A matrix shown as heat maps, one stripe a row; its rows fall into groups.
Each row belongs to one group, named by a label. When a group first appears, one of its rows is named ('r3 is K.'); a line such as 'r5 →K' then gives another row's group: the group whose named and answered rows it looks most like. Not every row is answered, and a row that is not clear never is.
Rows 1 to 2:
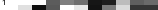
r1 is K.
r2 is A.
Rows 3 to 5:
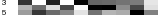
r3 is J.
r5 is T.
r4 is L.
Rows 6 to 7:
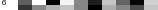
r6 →J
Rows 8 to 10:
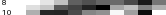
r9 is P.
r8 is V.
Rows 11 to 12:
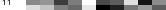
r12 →K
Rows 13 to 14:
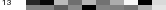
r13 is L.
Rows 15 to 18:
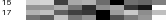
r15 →K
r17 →P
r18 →L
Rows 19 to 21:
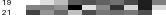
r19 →V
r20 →L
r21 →J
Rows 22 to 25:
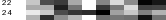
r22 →T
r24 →P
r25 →T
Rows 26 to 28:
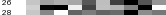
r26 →V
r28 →V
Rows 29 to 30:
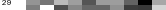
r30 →J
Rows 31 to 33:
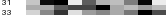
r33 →T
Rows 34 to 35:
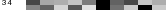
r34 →J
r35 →L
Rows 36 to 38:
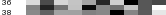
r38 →L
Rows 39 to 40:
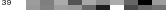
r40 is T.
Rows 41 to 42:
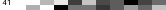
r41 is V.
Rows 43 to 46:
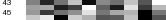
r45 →T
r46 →K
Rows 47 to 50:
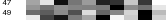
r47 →K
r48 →L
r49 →L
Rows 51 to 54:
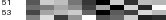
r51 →J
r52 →L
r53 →J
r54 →K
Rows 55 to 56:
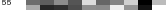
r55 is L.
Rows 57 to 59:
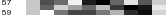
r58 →V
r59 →V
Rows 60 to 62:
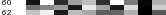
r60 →J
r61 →L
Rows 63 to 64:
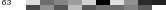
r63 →T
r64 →J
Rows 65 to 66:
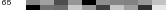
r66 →J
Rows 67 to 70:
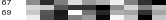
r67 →T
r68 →P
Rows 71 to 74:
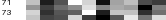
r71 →A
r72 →T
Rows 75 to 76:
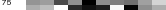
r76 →V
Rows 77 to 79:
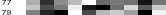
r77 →T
